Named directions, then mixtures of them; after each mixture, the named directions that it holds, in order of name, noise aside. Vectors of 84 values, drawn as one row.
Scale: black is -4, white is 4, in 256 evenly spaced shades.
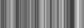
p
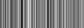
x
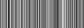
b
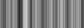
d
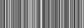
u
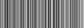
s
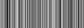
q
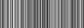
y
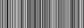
q, s, y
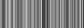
d, u, y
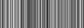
y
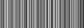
s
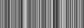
b, d, s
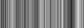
p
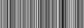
b, p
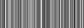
u, y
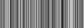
b, p, q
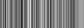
p, x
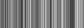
p, q, x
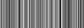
q, s, y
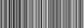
y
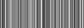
u, y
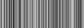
p, u, y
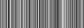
b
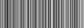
s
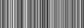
d, y
